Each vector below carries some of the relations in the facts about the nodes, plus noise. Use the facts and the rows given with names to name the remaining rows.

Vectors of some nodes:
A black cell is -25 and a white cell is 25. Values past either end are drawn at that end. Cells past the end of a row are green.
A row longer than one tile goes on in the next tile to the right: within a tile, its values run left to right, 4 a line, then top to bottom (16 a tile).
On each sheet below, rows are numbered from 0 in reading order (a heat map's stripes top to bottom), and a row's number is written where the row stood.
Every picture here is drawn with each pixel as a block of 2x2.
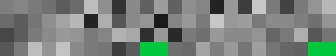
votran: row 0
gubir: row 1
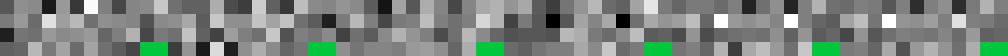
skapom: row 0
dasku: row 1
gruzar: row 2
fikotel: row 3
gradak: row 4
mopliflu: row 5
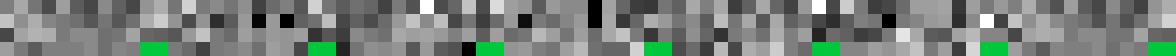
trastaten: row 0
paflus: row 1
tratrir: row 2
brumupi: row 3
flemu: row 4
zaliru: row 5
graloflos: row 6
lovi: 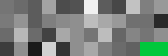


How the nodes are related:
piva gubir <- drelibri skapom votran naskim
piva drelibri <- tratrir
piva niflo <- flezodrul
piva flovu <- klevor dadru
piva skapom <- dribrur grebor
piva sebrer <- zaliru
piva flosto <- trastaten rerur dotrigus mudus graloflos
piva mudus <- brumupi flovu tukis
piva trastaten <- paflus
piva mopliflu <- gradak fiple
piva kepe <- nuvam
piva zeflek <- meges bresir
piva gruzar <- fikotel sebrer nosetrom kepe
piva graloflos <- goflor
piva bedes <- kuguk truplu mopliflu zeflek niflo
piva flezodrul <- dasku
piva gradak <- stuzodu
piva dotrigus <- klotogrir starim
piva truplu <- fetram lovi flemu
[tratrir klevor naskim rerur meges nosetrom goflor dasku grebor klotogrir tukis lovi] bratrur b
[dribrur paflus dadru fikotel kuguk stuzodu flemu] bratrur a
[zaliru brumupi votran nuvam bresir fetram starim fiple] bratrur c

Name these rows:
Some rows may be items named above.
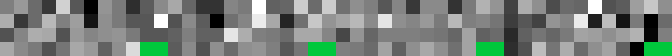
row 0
flovu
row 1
nosetrom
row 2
bedes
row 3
dribrur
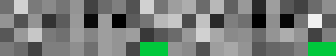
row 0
paflus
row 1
starim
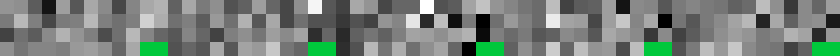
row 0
gruzar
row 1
kuguk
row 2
dribrur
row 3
fiple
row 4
votran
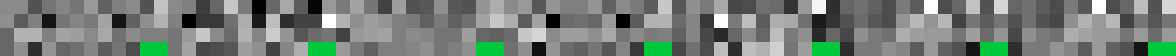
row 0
rerur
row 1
klevor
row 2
flosto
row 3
klotogrir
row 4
stuzodu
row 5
naskim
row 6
naskim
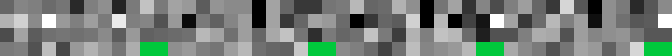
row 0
flezodrul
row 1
brumupi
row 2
dadru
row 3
flovu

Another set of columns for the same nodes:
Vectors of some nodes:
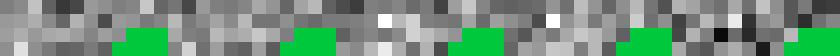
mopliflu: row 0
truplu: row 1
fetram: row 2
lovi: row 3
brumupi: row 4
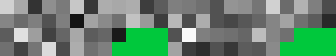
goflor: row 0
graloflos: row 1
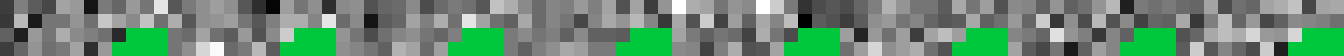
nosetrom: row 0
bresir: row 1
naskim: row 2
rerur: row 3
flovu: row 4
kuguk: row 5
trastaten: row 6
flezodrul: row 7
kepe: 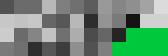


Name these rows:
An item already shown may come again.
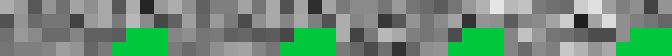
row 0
rerur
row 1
rerur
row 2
gruzar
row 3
tukis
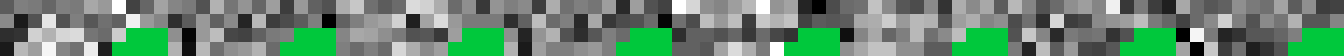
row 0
dasku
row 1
paflus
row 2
tukis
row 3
paflus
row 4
klevor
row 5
fiple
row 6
klotogrir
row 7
starim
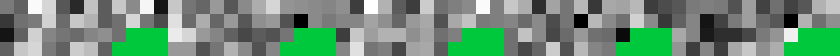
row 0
stuzodu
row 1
mudus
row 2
gradak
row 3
goflor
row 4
dribrur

